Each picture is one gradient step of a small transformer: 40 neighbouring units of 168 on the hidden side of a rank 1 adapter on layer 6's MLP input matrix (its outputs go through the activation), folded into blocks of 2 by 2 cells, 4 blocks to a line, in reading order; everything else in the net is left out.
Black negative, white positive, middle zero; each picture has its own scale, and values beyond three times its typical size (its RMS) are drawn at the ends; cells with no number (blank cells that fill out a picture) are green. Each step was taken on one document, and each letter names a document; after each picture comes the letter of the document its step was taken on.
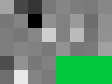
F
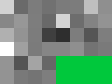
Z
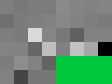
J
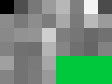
Z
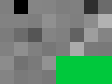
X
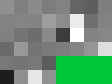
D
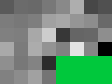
J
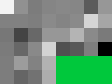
J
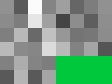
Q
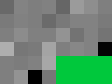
D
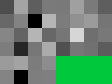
F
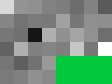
J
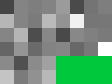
D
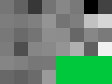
X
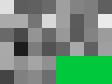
Z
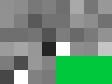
Q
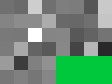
X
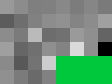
J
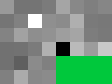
Q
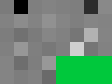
X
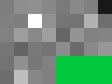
F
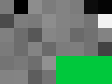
X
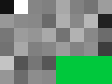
Z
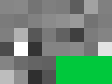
D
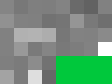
D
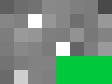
F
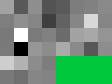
F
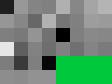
Z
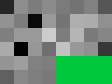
F
